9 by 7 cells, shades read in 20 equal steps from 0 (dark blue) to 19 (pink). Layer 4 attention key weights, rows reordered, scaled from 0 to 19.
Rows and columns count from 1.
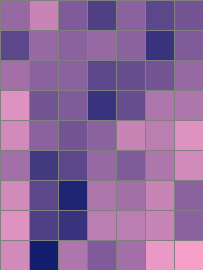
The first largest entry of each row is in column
2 2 1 1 7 7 1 1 7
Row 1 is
11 15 9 5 10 6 8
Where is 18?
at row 9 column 6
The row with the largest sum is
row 5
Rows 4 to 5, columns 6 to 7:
13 13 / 14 17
